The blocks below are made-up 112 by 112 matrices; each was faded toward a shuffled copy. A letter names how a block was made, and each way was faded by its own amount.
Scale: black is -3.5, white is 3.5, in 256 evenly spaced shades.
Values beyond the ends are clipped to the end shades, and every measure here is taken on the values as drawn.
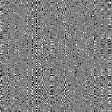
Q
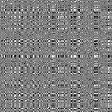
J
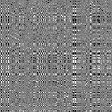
J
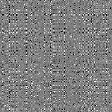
Q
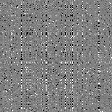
Q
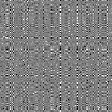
J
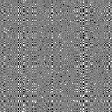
J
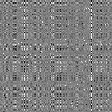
J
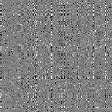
Q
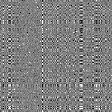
J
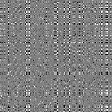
J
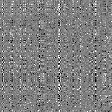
Q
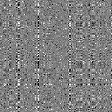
Q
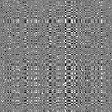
J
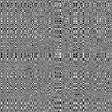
J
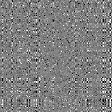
Q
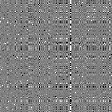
J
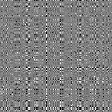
J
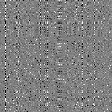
Q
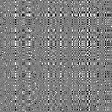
J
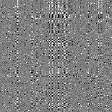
Q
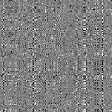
Q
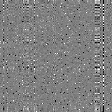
Q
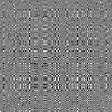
J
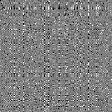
Q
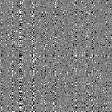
Q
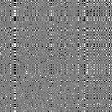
J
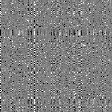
Q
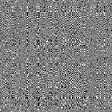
Q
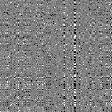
Q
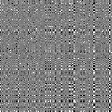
J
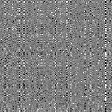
Q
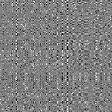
Q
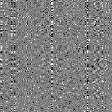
Q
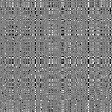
J
